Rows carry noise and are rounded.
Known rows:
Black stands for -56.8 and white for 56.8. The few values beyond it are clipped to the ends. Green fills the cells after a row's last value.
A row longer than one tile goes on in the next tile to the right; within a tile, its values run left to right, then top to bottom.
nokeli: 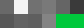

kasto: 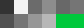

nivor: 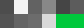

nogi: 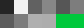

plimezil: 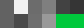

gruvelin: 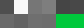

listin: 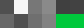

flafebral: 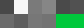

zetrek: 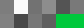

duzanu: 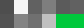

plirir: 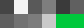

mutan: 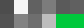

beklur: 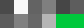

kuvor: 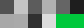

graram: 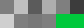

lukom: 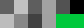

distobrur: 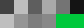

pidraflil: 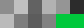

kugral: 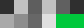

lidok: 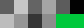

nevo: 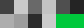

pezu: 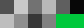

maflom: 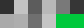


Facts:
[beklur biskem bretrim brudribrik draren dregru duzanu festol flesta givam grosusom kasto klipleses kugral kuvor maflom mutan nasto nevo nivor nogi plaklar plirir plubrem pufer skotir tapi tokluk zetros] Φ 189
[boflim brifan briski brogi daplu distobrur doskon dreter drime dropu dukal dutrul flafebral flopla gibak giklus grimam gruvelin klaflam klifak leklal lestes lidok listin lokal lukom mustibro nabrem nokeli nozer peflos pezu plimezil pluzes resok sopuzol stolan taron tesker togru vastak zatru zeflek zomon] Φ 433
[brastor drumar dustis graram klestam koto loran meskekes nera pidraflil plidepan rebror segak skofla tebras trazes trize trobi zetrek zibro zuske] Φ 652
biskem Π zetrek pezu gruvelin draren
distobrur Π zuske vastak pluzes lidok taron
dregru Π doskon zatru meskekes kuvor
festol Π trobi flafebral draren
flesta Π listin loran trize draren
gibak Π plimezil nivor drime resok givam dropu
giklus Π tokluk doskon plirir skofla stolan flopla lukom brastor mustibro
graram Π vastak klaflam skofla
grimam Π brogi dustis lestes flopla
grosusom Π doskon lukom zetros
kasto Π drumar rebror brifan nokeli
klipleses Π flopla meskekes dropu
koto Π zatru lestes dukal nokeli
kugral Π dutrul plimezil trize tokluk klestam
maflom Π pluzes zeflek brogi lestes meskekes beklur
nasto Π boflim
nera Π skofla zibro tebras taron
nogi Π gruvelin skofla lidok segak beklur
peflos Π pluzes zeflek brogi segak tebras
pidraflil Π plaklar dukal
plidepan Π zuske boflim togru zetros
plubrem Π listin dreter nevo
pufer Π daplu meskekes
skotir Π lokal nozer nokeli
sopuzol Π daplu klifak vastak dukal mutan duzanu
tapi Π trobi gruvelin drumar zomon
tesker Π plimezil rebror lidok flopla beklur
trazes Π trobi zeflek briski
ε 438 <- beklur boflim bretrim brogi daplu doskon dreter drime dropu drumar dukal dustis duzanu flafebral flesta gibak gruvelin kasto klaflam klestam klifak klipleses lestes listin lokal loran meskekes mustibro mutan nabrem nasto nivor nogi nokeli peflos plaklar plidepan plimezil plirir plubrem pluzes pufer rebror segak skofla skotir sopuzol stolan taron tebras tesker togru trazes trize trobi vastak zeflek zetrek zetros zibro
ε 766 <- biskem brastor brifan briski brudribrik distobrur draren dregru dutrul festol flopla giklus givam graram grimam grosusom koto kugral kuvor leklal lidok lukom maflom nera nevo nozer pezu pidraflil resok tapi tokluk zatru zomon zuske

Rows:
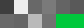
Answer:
peflos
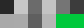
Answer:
tapi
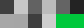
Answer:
brudribrik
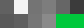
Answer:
lokal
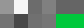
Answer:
rebror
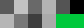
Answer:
dutrul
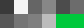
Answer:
bretrim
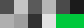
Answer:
tokluk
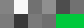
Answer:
loran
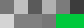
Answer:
nera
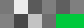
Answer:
plidepan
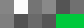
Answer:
trobi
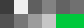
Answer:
pufer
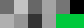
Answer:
zatru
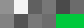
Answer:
skofla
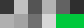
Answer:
grosusom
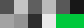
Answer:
givam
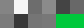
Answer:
trize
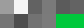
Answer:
meskekes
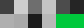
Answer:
draren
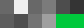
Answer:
dropu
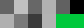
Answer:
resok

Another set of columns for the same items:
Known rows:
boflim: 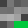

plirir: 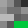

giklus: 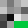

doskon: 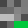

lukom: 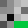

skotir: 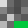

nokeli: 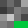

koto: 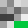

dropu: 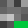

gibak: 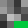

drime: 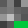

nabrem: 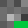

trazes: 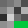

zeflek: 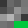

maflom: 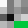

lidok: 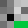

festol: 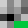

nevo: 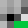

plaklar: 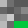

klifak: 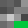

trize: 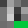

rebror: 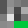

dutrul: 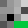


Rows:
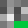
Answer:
meskekes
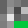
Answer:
dustis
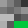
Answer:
beklur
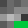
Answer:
klaflam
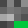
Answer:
plimezil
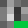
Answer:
klestam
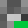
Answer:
sopuzol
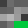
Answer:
taron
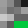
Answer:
zetros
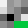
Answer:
kugral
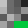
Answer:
nogi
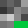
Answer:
dukal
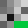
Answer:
flopla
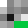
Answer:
dregru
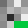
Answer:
zuske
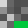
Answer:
kasto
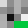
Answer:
kuvor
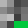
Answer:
nivor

